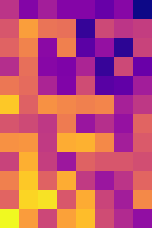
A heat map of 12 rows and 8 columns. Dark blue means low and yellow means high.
The bottom left is the ninth with the highest average. The ninth with the lowest average is the top right. There is an overall slope up to the bottom left. Neither half mirrors the other. No row or column stands out.
